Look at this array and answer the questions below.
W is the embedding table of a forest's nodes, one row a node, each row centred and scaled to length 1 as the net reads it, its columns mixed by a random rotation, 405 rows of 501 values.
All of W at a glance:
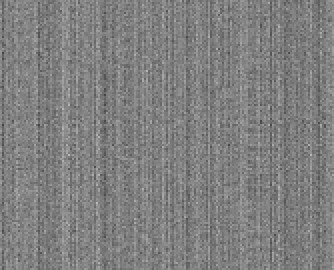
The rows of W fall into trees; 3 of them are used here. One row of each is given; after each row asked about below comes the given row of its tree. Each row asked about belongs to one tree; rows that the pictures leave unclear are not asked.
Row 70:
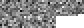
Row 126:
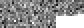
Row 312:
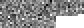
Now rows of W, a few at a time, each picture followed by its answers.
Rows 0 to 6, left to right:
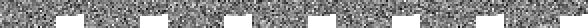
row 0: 126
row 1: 312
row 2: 126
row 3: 70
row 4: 312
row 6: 70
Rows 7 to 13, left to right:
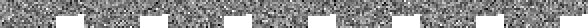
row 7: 126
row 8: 126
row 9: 126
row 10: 126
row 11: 312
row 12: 126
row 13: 70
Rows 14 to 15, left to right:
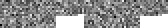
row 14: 70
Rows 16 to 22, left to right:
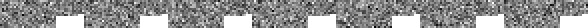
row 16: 70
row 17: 70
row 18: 126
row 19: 70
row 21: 312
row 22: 312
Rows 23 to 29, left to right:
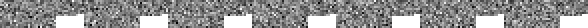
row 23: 126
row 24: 70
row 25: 126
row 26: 126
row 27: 126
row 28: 126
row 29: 70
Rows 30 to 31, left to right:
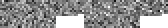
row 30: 70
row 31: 126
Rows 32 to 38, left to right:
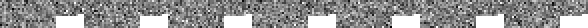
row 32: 70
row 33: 312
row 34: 126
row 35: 70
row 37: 126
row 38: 312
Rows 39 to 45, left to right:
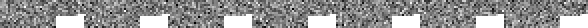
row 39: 126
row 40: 126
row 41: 126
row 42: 126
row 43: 70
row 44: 70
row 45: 70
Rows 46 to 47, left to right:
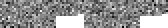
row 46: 126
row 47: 126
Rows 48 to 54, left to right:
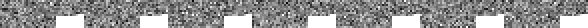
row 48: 70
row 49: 70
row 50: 312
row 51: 70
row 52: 312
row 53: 126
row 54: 70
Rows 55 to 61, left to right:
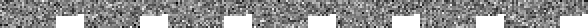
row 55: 70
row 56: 126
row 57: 126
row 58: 70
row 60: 70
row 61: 126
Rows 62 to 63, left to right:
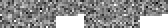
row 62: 126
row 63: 126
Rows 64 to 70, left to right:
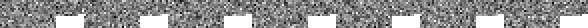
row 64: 70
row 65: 126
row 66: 126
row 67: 70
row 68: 126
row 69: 126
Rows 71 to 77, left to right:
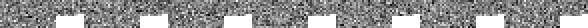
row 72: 126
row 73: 312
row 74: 312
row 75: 70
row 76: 126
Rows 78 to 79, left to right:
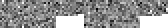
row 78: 70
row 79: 70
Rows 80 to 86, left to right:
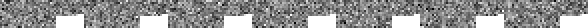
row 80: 70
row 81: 70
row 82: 70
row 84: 126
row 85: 70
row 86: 126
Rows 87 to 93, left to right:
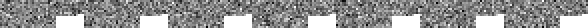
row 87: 70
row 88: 70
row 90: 312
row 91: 70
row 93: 126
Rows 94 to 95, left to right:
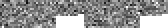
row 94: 70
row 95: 312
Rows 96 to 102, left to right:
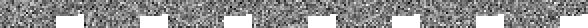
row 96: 126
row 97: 70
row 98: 126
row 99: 70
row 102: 70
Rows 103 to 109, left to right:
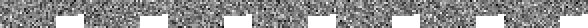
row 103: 126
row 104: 312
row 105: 126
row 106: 70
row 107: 126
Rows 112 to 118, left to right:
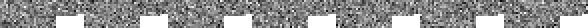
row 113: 70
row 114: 126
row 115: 126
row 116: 70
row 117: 126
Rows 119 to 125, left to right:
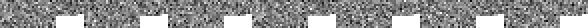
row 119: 126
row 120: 70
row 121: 70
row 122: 126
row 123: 312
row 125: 70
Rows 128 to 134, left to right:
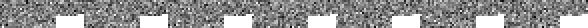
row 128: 70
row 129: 70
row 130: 70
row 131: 126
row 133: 126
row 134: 126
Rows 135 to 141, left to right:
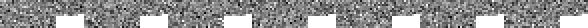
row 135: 126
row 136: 126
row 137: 126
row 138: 70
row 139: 312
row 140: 126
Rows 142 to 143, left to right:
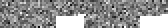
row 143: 126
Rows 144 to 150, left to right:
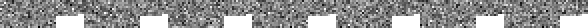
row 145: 126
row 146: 312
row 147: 126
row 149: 70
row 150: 126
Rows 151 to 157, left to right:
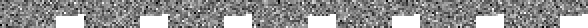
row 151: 70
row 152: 126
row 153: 126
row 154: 70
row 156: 126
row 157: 126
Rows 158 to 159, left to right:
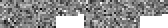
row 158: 126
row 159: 70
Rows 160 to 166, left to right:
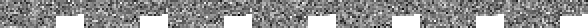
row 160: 312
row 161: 70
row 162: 70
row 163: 70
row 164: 126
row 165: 126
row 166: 126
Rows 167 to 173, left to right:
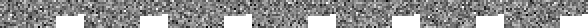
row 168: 126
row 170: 70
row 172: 312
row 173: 70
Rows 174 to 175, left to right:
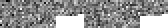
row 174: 70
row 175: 312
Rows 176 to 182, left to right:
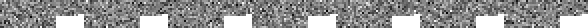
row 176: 126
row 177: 70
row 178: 70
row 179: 312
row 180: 126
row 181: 126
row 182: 126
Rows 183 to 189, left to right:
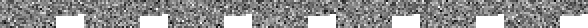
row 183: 126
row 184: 126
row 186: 70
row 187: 70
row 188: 70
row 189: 126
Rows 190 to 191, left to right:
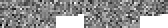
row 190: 70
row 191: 70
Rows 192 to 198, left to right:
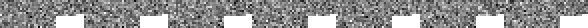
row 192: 126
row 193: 126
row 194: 126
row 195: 126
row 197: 126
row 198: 70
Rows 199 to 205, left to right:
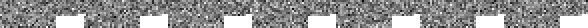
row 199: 126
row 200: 126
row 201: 70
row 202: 126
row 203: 70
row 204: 126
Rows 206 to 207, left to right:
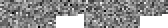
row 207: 70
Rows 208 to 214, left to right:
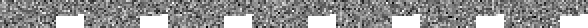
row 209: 70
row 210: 126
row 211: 126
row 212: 70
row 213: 126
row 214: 126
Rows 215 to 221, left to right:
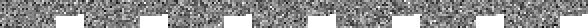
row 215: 70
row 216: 70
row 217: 70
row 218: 70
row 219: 312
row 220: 126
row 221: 126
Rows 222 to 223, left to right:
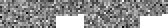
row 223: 126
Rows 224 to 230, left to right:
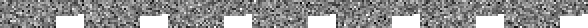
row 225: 126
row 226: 126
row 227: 70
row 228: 70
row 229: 70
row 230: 126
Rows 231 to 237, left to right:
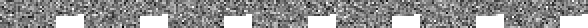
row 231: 126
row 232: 126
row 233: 126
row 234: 70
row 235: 126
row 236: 126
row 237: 312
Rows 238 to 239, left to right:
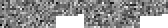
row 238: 70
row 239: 312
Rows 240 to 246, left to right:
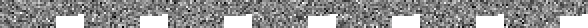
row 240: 126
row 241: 126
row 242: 70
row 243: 70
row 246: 70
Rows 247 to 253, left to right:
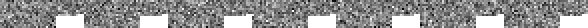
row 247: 126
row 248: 312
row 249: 126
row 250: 126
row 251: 126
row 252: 70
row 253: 312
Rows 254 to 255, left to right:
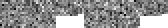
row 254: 70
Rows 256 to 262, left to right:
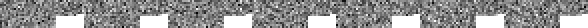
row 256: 70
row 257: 126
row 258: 126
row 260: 70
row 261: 126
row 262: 126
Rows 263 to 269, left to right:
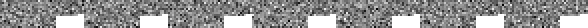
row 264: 126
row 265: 70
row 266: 126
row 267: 126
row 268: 126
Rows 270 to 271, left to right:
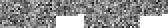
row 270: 312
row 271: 126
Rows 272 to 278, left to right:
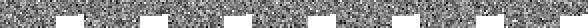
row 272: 126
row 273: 70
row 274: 126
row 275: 126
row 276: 126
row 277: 70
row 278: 70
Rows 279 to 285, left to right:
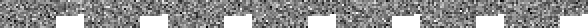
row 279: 312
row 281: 126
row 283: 126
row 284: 126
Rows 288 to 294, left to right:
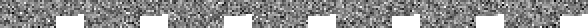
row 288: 126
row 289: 126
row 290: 70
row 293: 126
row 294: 126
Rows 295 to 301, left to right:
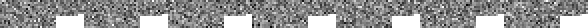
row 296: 312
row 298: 70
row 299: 126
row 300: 312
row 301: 70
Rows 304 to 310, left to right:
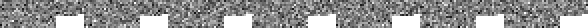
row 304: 70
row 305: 70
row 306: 126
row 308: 70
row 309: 126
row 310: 126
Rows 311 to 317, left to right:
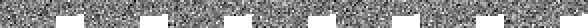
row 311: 312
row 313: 70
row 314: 126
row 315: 312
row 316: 70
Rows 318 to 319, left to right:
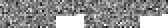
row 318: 126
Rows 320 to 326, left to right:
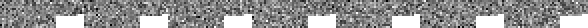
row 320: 70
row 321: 70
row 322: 126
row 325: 126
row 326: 312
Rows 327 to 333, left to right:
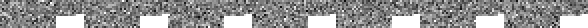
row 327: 70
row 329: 126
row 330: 312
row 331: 70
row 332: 126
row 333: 126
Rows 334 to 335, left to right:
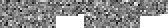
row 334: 70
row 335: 70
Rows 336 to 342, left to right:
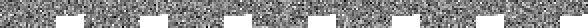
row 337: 126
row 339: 312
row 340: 70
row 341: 126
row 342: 126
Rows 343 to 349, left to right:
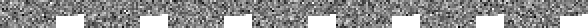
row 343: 70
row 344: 126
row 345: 70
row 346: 70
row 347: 70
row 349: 126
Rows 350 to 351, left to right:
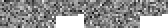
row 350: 70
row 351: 312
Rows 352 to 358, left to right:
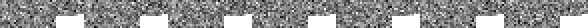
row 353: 126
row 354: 126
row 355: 126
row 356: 126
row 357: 126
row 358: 312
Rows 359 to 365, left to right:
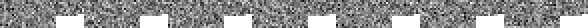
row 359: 70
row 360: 126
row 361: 70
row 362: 126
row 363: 70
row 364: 70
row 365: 312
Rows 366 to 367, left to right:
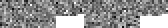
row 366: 70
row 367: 126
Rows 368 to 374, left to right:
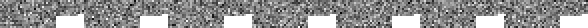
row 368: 312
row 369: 312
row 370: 70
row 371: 126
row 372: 126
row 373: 126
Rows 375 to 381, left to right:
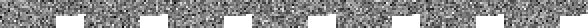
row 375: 126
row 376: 126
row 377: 70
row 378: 126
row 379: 70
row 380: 70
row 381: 70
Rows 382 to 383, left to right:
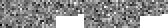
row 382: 70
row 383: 312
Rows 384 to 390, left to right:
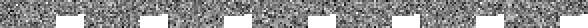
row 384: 312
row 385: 126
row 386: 70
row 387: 126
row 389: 70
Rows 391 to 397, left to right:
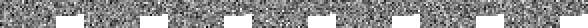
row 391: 70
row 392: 70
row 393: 126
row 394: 126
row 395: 70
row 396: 312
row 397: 126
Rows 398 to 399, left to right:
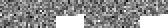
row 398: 126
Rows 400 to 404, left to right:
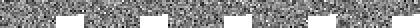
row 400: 70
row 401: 126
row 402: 70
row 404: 126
